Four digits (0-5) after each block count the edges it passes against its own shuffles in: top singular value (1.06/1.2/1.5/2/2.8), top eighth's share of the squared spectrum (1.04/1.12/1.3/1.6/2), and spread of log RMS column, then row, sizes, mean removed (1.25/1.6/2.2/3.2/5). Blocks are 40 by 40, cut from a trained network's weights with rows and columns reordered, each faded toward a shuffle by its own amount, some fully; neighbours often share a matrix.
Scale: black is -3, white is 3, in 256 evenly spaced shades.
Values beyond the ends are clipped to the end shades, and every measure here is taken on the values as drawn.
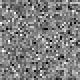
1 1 0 0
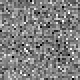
0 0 0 0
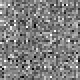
2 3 0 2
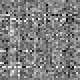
2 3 0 3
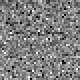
1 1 0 0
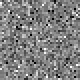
0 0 0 0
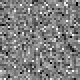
0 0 0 0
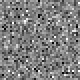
0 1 0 0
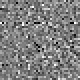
2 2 1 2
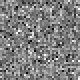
0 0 0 0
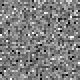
0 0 0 0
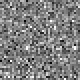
1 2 0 1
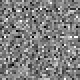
2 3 0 2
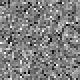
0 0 0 0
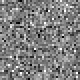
1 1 0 1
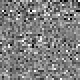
2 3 0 2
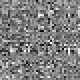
3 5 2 3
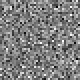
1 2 0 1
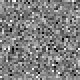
1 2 0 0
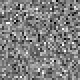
1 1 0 0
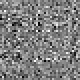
3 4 1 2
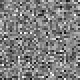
3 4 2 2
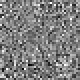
3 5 2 2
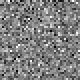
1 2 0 1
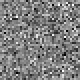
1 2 0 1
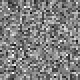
3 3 1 0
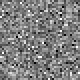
2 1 0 0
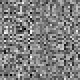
4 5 3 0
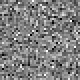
2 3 1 0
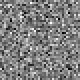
2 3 0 0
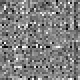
2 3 0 2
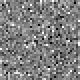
1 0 0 0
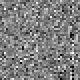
2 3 2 0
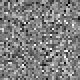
1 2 2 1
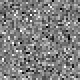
1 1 1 0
